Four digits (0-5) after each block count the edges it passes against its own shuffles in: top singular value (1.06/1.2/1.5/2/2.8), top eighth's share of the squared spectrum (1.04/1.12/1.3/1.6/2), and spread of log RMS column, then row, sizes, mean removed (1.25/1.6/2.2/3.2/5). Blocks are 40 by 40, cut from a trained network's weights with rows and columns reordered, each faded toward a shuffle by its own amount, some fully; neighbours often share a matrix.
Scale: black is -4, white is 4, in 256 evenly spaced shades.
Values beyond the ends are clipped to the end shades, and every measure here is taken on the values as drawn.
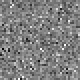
1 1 0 0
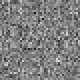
3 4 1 2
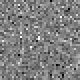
0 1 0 0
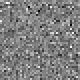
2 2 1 1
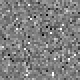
0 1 0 0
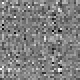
2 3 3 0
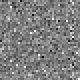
1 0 0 0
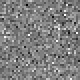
0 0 0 0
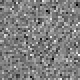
0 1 0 0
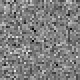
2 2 1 0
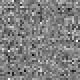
2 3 2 0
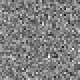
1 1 0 0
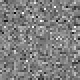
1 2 1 1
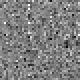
2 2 1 0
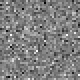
1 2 1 0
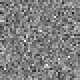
2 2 0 0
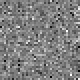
1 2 1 0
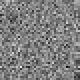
3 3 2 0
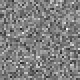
2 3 0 0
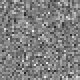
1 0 0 0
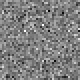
0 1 0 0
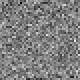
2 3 0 1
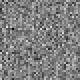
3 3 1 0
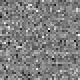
1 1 1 0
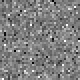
0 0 0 0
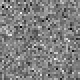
0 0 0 0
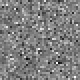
0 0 0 0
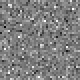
0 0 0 0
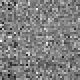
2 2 2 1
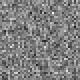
3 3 0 1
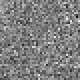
2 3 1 0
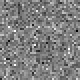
1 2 1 0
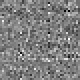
2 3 2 1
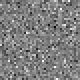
1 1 0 0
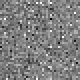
2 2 1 0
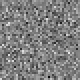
1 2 0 0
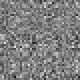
3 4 2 2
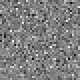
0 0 0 1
